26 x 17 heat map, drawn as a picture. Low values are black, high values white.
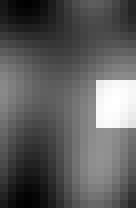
Odd patch: higher, in the middle right. Roughest part: middle right. Ninth with the lowest average: bottom left. Stripes: none.
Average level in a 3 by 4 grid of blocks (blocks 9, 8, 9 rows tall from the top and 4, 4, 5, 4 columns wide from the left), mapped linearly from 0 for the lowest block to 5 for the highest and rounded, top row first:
0011 / 2135 / 0022
